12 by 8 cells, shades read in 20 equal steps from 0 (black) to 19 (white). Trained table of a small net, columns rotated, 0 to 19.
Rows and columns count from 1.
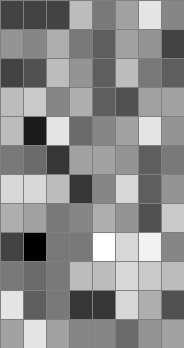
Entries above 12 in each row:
2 1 2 3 3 0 4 3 3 5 3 1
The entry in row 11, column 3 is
9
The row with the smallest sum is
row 6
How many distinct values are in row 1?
6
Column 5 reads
9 7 7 7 10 12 10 13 19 14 4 10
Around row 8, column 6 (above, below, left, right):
16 16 13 6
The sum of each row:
77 78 73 89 91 72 94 89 86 99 76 92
